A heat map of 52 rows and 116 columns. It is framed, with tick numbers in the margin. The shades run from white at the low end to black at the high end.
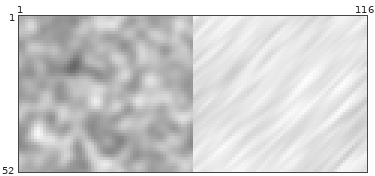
The table splits into one row of 2 panels. Panel 1,1: low, blotchy. Panel 1,2: very low, slanting up to the right, faint in contrast.
